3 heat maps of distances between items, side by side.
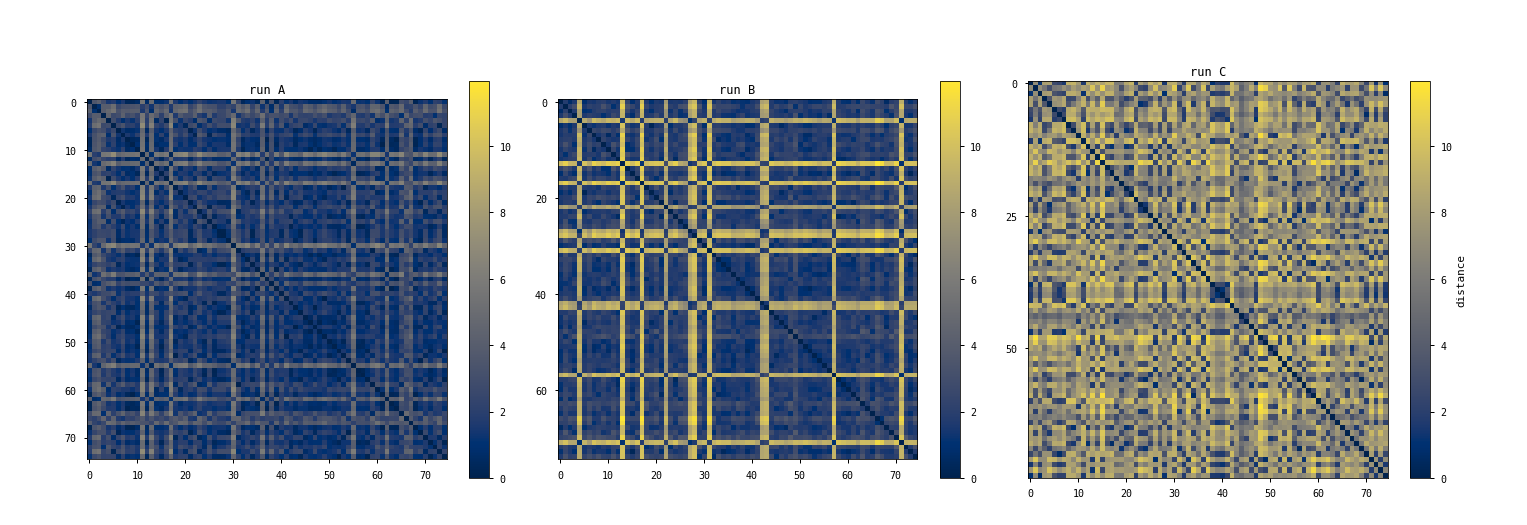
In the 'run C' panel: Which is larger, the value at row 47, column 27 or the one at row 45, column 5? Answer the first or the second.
the first
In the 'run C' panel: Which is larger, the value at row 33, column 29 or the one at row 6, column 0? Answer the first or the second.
the first
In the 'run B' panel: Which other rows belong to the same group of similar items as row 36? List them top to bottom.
0, 1, 2, 3, 5, 6, 7, 8, 9, 10, 11, 12, 14, 15, 16, 18, 19, 20, 21, 23, 24, 25, 26, 29, 30, 32, 33, 34, 35, 37, 38, 39, 40, 41, 44, 45, 46, 47, 48, 49, 50, 51, 52, 53, 54, 55, 56, 58, 59, 60, 61, 62, 63, 64, 65, 66, 67, 68, 69, 70, 72, 73, 74
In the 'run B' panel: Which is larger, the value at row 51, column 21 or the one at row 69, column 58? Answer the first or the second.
the second
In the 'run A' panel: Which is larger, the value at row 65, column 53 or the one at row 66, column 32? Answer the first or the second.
the second
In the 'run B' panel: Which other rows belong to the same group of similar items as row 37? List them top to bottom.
0, 1, 2, 3, 5, 6, 7, 8, 9, 10, 11, 12, 14, 15, 16, 18, 19, 20, 21, 23, 24, 25, 26, 29, 30, 32, 33, 34, 35, 36, 38, 39, 40, 41, 44, 45, 46, 47, 48, 49, 50, 51, 52, 53, 54, 55, 56, 58, 59, 60, 61, 62, 63, 64, 65, 66, 67, 68, 69, 70, 72, 73, 74
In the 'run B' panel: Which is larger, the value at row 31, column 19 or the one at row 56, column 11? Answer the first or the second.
the first
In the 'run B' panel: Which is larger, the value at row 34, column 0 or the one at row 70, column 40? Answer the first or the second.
the second
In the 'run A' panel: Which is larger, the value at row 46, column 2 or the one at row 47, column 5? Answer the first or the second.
the first
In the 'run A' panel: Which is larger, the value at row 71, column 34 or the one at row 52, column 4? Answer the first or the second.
the second
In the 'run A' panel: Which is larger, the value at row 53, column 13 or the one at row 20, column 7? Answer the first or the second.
the first
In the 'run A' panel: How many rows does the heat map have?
75
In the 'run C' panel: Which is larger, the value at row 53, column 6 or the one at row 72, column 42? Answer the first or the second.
the second
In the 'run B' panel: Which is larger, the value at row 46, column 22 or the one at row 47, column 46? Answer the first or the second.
the first
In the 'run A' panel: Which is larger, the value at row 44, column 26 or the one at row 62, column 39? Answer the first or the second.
the second
